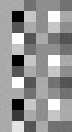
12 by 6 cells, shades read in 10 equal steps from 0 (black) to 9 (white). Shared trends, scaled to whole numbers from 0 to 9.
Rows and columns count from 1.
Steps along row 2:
down up down up down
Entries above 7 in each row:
0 1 0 1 0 1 0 1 0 1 0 1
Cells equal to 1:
0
